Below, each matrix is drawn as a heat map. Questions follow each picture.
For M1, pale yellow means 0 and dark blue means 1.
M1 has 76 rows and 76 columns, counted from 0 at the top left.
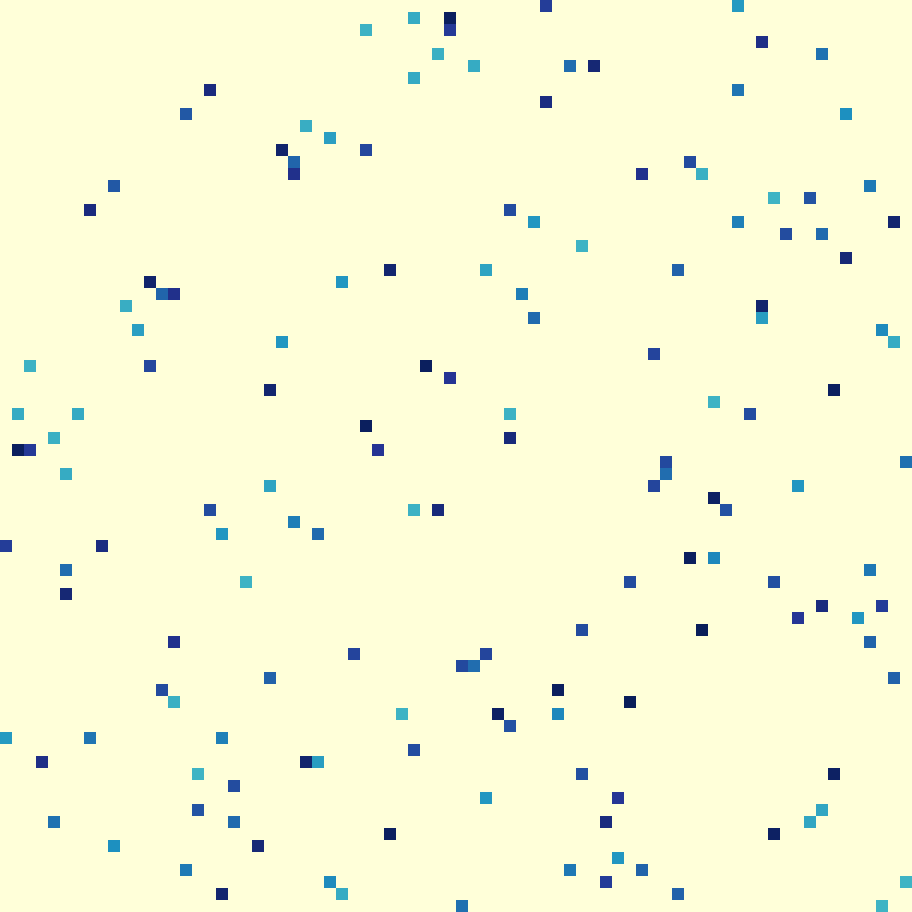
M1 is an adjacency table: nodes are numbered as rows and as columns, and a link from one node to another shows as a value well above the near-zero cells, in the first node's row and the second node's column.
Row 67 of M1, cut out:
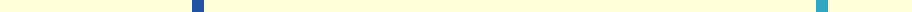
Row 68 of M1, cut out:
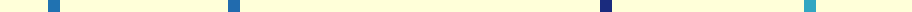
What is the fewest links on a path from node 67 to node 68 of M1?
1
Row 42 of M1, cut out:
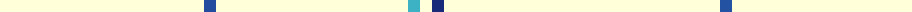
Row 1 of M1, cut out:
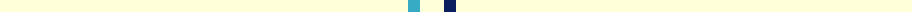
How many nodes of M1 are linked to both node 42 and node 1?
1
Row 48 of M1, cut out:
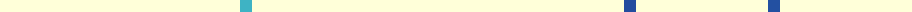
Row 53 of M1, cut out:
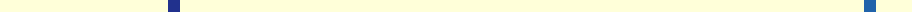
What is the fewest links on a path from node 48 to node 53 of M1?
4
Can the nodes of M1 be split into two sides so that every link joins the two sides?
yes
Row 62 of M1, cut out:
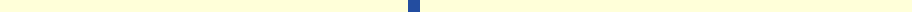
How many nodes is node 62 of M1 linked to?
1
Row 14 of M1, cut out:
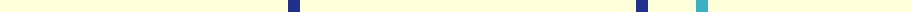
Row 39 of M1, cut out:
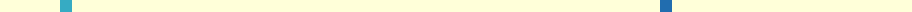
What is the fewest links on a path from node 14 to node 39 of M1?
5
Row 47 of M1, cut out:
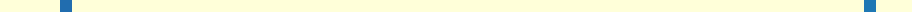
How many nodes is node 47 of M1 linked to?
2
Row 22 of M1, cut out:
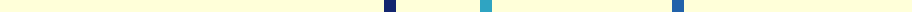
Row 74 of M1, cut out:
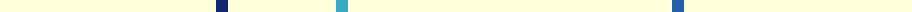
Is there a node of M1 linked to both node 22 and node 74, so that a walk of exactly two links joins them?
yes
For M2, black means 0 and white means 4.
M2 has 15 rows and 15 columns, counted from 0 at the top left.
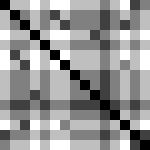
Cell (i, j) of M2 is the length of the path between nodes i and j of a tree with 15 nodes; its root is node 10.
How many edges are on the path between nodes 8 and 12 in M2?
3
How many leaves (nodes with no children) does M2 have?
10
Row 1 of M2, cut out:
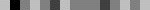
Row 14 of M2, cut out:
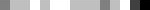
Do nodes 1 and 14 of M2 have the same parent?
no
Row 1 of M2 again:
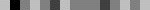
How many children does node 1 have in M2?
1
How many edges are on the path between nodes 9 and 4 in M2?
2
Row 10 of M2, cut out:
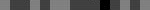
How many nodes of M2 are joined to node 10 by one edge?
8
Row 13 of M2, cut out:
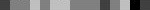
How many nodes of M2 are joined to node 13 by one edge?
3
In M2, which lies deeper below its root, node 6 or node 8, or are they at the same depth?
node 6
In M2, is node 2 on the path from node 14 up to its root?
no
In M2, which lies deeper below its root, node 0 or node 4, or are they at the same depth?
node 0
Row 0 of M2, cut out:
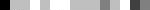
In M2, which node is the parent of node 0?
13
